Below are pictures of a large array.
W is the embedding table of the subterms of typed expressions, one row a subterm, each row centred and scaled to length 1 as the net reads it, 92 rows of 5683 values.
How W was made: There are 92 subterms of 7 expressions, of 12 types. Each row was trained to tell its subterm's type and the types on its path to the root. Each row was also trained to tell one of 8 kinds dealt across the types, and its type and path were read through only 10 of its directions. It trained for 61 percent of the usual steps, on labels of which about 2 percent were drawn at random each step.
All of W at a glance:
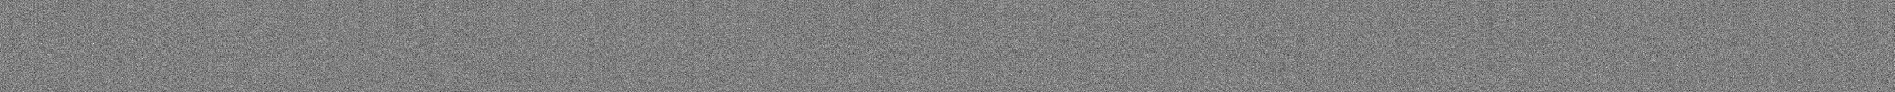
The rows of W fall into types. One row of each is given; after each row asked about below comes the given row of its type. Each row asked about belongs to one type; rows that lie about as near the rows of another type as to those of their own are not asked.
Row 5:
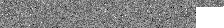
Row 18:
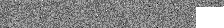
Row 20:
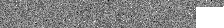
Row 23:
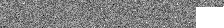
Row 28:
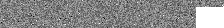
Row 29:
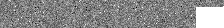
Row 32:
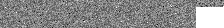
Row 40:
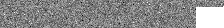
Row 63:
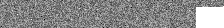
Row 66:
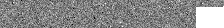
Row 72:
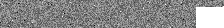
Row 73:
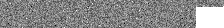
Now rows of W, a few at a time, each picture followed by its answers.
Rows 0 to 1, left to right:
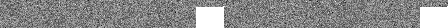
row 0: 29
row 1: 23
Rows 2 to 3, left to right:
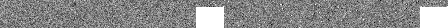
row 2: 32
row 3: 29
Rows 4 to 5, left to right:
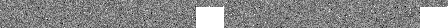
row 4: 23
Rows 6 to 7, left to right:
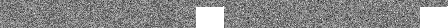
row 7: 5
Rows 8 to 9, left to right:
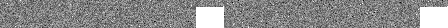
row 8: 23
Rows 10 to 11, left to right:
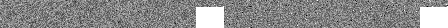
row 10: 18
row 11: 29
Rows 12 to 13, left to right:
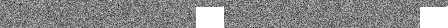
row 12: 72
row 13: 28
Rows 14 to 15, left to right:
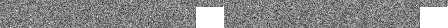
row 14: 20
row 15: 20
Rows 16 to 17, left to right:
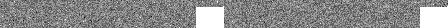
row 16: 66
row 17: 32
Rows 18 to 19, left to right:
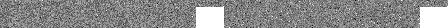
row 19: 29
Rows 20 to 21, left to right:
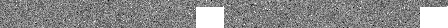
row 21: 5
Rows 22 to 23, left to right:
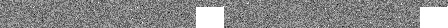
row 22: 18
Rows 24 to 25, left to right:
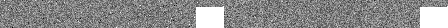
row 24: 29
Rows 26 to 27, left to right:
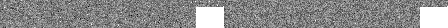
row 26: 32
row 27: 32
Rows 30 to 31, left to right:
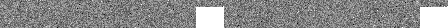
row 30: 72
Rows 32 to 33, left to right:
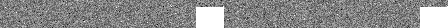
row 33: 5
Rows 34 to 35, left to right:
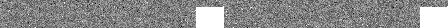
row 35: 40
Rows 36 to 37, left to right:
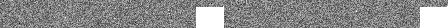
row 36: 23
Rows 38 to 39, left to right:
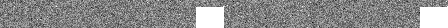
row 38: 28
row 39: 18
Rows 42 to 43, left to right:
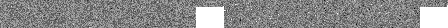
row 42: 29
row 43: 20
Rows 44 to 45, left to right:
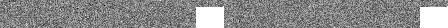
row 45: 66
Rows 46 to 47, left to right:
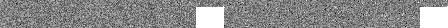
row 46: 66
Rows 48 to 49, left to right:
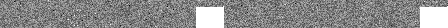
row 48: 72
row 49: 29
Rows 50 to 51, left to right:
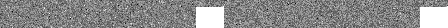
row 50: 28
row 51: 28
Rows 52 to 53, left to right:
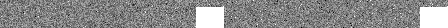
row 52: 28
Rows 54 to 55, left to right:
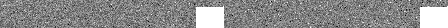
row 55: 23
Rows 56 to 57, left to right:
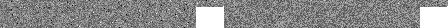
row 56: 66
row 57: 23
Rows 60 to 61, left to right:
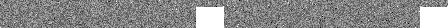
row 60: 72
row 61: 32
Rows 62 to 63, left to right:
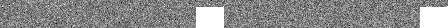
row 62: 18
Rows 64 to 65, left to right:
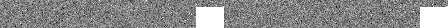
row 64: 18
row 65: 18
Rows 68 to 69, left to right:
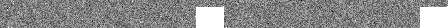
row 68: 18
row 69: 5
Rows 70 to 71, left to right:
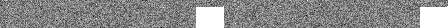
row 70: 32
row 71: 28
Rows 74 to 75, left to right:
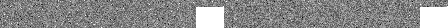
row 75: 28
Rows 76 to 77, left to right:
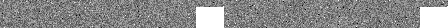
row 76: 72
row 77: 40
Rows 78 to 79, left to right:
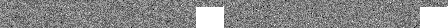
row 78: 66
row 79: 73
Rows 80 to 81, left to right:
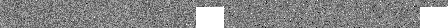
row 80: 5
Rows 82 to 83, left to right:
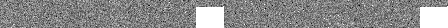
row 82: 32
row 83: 32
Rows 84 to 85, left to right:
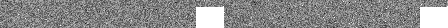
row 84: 18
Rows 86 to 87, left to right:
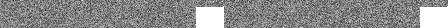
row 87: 20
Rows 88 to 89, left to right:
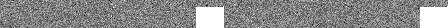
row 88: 23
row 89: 23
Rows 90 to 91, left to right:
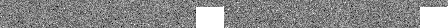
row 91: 29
